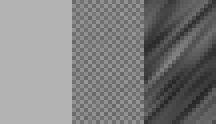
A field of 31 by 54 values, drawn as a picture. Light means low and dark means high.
It is made of 1 by 3 panels. Panel 1,1: low, flat. Panel 1,2: middling, checkered. Panel 1,3: high, slanting up to the right.
